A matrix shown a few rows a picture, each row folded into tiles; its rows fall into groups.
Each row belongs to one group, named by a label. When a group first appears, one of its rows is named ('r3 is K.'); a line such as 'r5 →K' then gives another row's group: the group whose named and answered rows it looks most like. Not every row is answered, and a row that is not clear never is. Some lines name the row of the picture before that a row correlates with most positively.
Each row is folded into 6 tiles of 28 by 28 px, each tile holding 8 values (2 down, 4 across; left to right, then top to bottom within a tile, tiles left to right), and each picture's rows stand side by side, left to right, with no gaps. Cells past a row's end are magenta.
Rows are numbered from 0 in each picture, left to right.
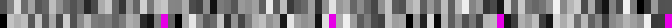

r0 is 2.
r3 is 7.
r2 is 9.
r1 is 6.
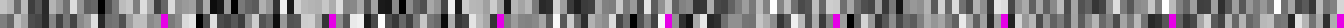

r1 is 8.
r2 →8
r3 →2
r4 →6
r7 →6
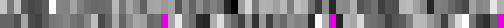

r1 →9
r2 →6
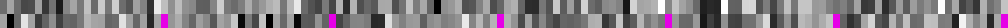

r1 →9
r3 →8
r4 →8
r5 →6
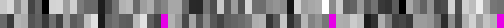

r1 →8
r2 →8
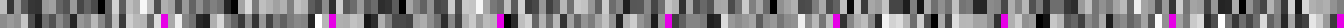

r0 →8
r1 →9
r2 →8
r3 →6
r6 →9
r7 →8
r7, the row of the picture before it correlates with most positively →2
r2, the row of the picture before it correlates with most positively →2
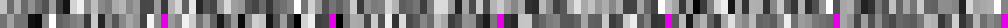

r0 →9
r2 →2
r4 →7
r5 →8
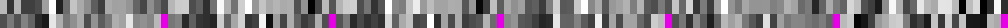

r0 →7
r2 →9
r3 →9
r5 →9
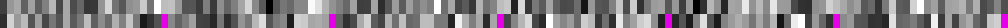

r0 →2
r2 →6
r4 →6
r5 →9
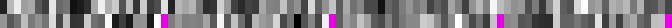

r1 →2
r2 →6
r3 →9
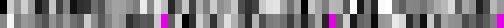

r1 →2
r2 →9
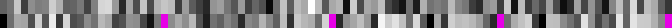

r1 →8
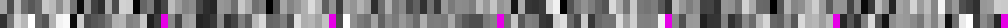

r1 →8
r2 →2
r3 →7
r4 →8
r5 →6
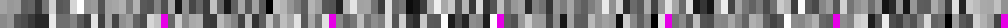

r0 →9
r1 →7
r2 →2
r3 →6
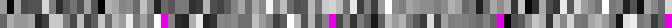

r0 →7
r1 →6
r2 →9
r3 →6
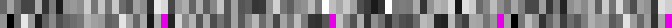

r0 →6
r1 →2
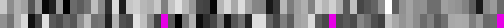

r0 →8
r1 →8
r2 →7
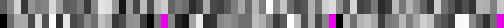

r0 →2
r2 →6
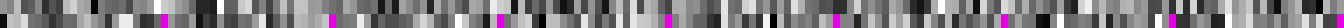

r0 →6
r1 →8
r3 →7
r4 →9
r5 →2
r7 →7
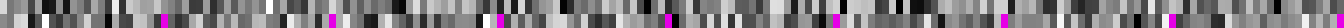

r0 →8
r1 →6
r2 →9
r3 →7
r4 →2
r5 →2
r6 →2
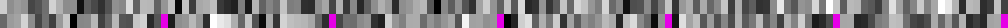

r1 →7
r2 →7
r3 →6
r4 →2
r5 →9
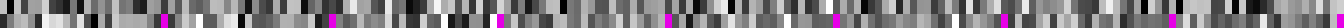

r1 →7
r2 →2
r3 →7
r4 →7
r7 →2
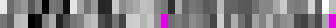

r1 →2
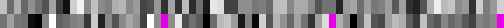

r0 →9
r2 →2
